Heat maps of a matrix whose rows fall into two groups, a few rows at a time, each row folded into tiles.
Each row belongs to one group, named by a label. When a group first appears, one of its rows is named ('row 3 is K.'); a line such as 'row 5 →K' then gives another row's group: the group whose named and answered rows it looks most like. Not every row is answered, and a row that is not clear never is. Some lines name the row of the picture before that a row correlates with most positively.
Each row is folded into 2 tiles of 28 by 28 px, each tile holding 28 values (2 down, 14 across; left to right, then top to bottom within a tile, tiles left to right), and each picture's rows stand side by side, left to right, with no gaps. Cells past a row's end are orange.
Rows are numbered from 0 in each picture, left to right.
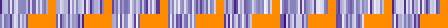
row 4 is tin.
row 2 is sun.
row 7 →sun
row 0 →sun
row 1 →sun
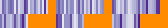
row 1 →tin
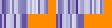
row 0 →tin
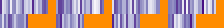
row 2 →tin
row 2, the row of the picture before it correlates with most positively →1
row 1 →tin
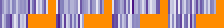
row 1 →tin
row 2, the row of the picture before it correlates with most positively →2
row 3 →sun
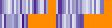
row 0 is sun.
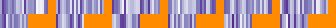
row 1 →tin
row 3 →sun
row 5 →tin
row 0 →tin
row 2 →sun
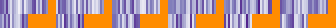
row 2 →tin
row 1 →tin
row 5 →sun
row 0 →sun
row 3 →sun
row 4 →tin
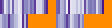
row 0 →sun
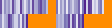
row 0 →sun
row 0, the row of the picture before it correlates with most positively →1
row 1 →sun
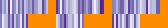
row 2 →tin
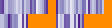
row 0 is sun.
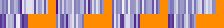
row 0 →tin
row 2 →sun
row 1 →sun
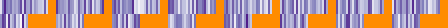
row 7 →tin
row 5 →tin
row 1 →sun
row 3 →sun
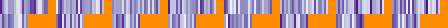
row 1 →tin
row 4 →sun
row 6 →tin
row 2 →sun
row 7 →tin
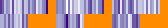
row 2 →tin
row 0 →sun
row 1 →sun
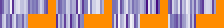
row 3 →sun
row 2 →tin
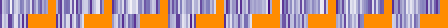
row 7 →sun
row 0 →sun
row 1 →tin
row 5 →tin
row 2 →sun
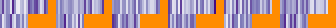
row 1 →sun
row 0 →sun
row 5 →tin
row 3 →sun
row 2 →tin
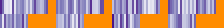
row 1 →sun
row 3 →sun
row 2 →tin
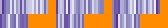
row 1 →sun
